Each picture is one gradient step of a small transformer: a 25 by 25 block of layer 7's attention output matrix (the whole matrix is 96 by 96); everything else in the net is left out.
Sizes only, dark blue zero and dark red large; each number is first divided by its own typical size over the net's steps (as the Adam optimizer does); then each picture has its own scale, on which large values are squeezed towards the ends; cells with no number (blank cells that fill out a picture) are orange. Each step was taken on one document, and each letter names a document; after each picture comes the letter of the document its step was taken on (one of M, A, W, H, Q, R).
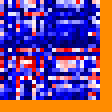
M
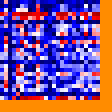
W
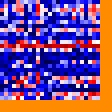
W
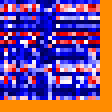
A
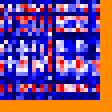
M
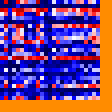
W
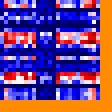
A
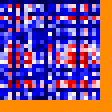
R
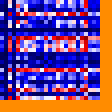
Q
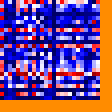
M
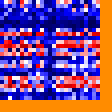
W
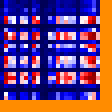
A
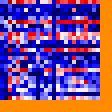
Q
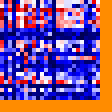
M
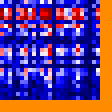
M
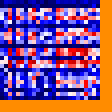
Q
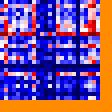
A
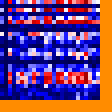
Q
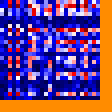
Q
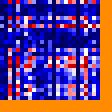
R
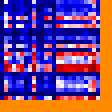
Q
